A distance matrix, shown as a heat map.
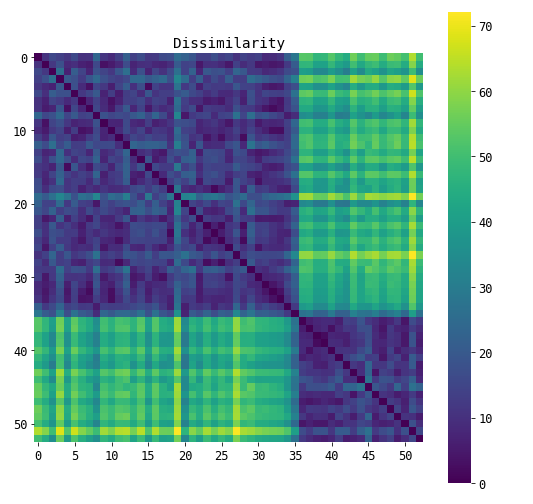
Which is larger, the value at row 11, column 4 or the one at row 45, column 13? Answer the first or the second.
the second
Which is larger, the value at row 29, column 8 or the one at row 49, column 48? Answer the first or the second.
the first
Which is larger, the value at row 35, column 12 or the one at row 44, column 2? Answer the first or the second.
the second
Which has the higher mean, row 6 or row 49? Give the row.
49
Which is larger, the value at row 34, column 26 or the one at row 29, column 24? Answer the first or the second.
the second
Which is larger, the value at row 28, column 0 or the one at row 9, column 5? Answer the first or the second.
the first
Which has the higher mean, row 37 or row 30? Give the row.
37
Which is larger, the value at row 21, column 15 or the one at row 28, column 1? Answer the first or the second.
the first
